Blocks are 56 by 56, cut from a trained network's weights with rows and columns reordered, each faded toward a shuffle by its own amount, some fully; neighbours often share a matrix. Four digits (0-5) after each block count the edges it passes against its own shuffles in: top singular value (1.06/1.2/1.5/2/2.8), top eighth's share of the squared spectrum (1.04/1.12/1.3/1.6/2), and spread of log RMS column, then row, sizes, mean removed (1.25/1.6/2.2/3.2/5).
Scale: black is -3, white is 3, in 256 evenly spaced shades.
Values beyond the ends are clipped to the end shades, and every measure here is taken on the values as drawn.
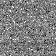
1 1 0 0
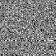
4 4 0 2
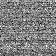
3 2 0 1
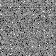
1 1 1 0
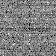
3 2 0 0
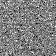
1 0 0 0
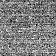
3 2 0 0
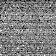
3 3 1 1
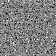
0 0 0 0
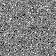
0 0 0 0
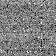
2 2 1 0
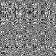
4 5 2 3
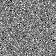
0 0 0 0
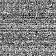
3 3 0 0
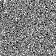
0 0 0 0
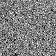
1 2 0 0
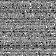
3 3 1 1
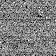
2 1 0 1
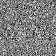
2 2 0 1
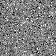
0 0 0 0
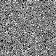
2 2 0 0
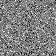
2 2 0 0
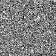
2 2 0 0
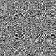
3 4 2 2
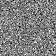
1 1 0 0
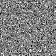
2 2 0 1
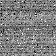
3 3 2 1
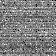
3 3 1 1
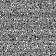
2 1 0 0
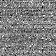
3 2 1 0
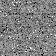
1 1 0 0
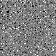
2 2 0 2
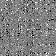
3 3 1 2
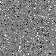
0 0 0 0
